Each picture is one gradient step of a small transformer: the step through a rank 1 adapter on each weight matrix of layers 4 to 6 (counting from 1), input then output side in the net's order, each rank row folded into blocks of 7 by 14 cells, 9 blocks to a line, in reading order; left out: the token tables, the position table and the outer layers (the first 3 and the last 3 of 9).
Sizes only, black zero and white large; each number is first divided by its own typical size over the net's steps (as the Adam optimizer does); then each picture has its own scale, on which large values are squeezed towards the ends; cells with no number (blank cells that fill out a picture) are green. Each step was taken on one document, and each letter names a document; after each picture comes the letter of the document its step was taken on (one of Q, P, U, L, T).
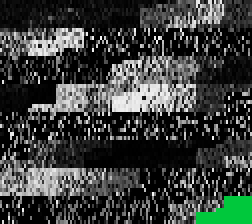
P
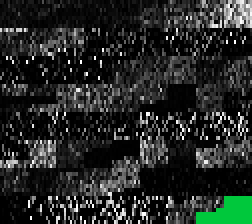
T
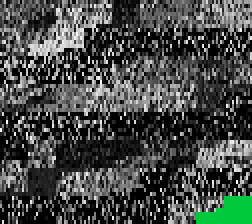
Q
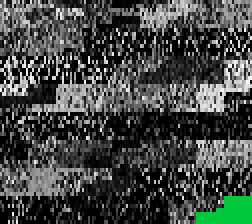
Q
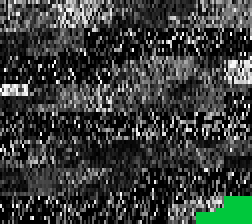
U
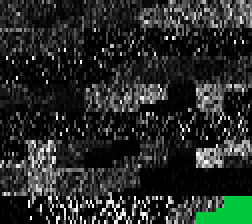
T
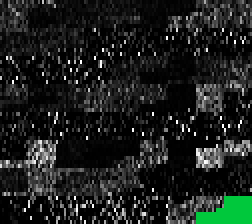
T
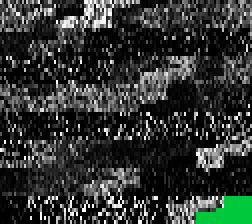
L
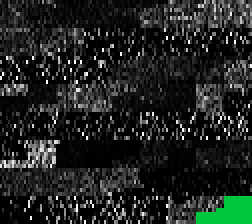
T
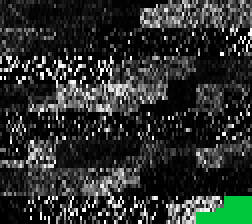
L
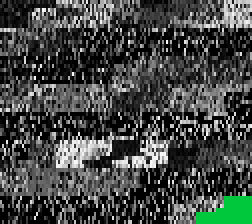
Q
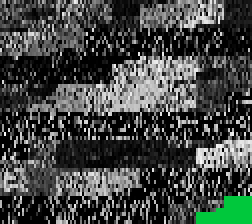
P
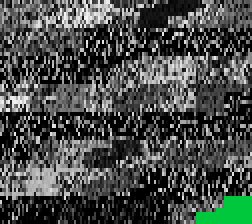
Q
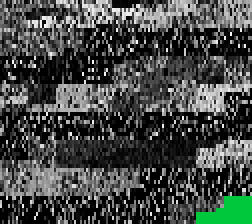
Q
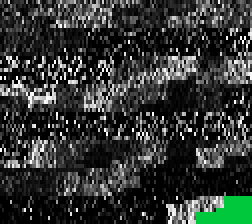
L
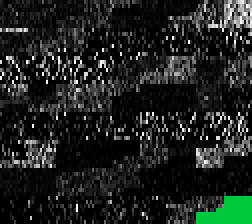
T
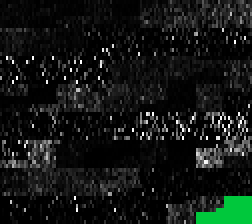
T
